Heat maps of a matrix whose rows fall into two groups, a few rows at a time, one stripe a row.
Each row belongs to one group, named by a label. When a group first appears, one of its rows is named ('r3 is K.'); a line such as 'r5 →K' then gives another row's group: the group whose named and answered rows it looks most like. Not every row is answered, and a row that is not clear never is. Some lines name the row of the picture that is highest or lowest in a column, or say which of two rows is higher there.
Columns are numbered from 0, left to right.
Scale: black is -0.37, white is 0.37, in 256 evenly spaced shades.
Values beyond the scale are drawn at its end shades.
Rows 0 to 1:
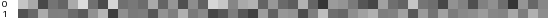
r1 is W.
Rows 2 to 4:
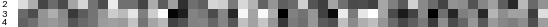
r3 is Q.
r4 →Q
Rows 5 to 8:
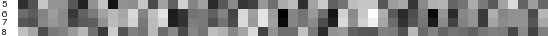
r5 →W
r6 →Q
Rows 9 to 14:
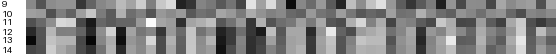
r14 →W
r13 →W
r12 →W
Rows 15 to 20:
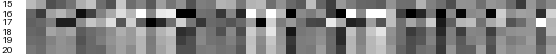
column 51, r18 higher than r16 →Yes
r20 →Q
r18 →Q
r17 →W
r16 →Q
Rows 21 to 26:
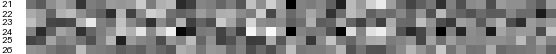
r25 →W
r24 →Q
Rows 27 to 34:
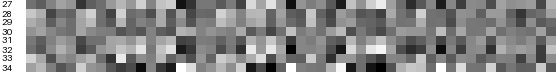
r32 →Q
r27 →Q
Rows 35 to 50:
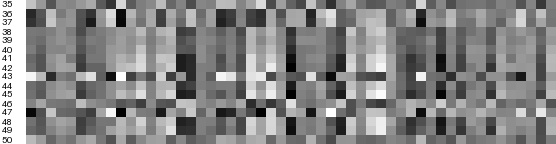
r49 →Q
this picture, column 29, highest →36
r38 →Q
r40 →Q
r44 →Q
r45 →Q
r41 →Q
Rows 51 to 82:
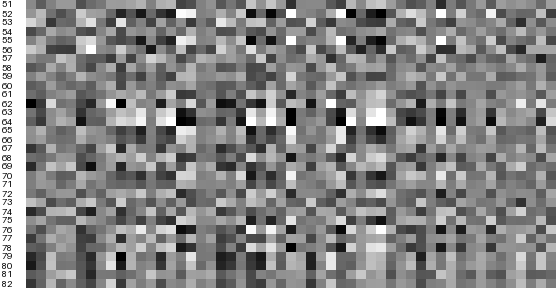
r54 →W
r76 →Q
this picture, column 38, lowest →64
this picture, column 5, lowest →64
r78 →Q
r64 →Q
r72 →Q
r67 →W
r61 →Q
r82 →W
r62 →W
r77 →W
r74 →W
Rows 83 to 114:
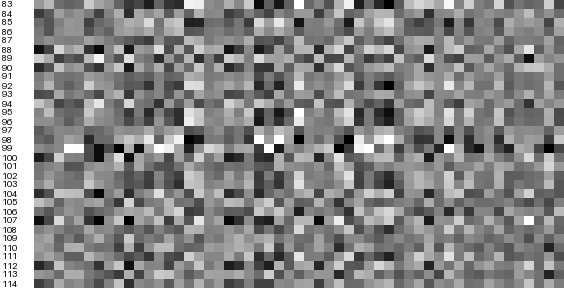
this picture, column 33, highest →99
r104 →W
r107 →W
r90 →W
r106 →Q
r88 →W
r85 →Q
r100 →W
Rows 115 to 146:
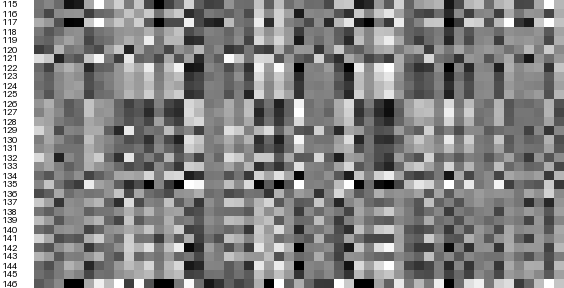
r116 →Q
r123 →Q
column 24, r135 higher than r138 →No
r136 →W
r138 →Q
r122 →Q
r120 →W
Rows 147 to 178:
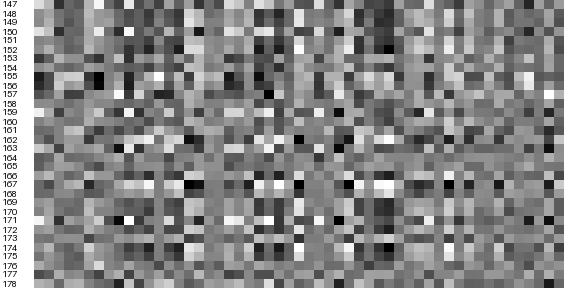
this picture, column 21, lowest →167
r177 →W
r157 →W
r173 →Q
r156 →W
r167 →Q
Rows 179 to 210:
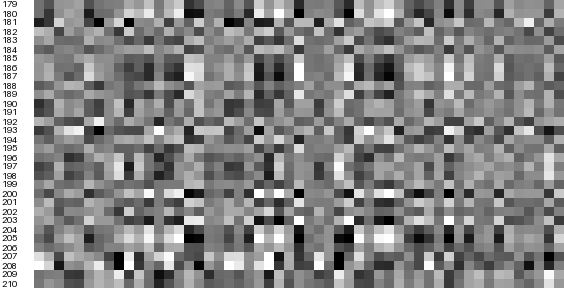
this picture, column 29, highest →193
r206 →Q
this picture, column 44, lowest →193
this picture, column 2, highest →181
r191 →W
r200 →Q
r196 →W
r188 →W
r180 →Q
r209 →W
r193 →W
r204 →Q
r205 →Q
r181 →W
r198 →W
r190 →W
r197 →W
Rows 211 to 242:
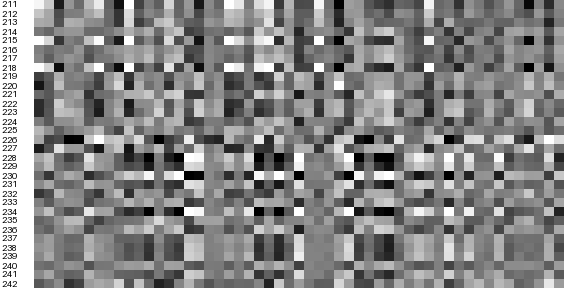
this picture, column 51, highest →226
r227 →W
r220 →W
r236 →Q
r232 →W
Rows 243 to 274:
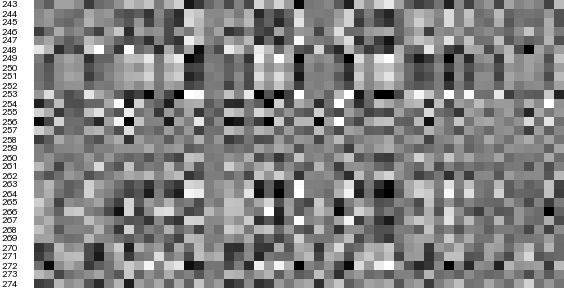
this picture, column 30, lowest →266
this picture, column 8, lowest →266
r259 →Q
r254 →W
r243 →Q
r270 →W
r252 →Q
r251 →Q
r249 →Q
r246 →W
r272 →Q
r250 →Q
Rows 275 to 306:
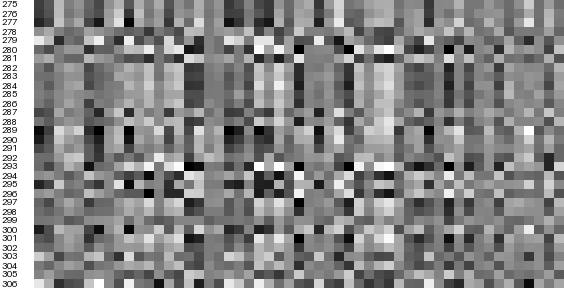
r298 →Q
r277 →W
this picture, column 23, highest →279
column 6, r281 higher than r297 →Yes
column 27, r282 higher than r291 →No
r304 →Q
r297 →Q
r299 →W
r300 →W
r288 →Q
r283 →Q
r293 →Q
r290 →W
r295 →W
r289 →W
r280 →Q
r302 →Q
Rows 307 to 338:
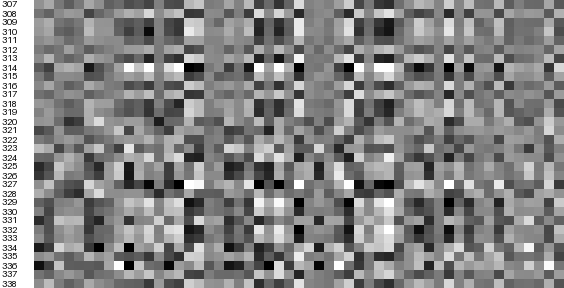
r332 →Q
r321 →W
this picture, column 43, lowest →314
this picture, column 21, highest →327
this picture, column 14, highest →314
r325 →W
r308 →Q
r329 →Q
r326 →W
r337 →Q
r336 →W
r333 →Q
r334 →W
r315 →Q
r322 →Q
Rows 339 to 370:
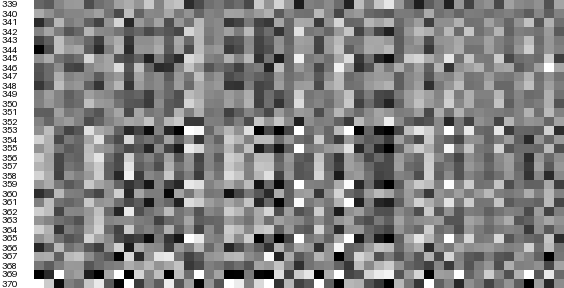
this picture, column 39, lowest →369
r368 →Q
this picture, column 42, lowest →370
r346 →W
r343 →W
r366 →W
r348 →W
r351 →W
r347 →W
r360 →W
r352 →Q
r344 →W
